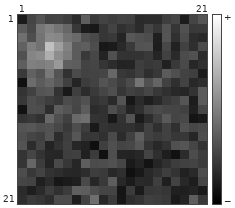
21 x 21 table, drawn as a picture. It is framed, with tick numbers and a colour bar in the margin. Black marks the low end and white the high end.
One bump rises in the top left. Neither half mirrors the other. There are no regular stripes. The values are skewed, with a long tail toward high values. The top left is the ninth with the highest average. No single row or column stands out from its neighbours.
